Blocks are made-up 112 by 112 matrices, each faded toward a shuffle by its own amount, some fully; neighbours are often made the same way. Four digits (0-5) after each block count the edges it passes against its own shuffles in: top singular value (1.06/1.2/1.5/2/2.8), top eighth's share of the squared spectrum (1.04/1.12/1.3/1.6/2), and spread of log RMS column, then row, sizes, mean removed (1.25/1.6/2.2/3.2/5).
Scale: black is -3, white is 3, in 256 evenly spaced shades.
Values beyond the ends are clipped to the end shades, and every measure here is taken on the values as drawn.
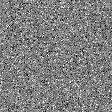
1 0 0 0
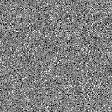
4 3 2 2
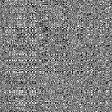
5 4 3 3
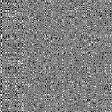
5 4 3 2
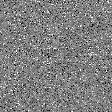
3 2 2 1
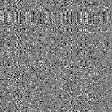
5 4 3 3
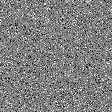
2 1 0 0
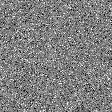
0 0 0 0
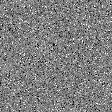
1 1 0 0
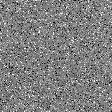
3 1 0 0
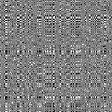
5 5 4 4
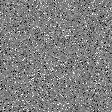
0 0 0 0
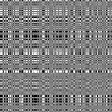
5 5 5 5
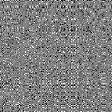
5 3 3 3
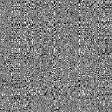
5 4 3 2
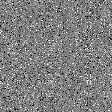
3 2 1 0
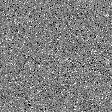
1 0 0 0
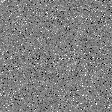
1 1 0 1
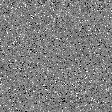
0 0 0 1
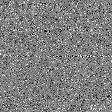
1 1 0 2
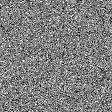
0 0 0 0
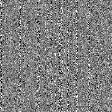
1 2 4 0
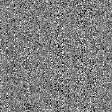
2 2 4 0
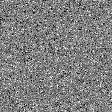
0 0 0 0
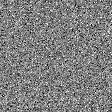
0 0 0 0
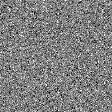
1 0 2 0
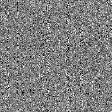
1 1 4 0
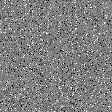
3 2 0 0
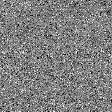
0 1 0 2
